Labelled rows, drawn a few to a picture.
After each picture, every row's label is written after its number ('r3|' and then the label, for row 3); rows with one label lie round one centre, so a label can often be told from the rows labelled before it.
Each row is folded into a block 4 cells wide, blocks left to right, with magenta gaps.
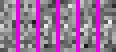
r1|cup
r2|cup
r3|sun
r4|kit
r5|sun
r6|sun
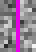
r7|sun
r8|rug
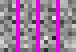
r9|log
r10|log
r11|log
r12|rug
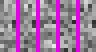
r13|cup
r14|cup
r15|rug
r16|log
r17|cup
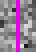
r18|rug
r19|sun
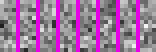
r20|rug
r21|log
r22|cup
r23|cup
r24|log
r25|sun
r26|rug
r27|kit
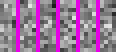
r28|cup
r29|kit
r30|sun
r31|log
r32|kit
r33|sun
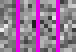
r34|sun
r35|cup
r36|log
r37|kit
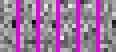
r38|cup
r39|cup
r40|cup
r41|kit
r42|kit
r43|cup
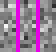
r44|kit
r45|kit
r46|sun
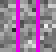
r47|kit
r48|rug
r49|kit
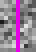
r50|rug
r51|sun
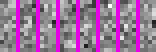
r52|kit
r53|sun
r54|cup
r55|rug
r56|sun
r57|kit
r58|kit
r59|cup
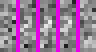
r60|log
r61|sun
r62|sun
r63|sun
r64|rug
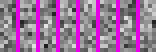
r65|sun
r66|rug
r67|sun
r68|rug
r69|cup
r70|log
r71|sun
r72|cup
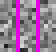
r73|sun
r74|log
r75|kit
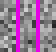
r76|log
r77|cup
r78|cup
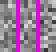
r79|kit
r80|kit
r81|log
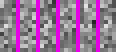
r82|sun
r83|log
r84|sun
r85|kit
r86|cup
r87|sun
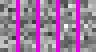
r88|log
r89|rug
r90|rug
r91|kit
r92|kit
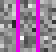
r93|cup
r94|kit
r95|log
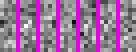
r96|rug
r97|sun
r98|cup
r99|cup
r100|sun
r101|kit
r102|log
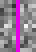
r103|sun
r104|kit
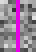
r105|rug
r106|log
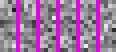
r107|rug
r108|cup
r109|log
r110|log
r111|log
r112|kit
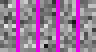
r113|kit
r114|rug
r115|sun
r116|cup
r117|kit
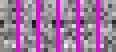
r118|rug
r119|cup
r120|cup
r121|rug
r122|rug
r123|cup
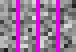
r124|log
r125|log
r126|log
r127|sun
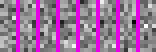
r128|log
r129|cup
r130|sun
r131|rug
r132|kit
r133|rug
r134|cup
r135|kit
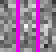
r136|kit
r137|kit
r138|sun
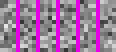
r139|kit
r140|log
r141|log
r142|log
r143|kit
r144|rug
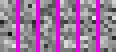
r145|rug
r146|cup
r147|sun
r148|rug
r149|log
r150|log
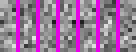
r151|rug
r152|sun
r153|cup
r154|cup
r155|rug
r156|sun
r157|log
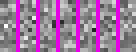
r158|kit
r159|log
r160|cup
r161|rug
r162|kit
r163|log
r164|kit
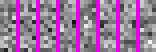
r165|log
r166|log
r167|log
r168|cup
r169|sun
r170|rug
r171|cup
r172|rug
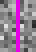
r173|kit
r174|cup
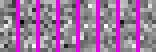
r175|sun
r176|rug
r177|log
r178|sun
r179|kit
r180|kit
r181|rug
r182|kit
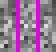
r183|sun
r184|kit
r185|sun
